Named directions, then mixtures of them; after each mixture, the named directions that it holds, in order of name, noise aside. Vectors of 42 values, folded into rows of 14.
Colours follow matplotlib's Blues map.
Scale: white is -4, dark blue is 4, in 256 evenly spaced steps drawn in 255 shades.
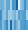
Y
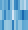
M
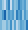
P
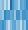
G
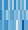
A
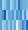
A, P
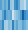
M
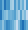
A, G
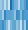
G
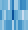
M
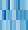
M, P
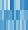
G, M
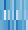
G, P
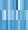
P, Y
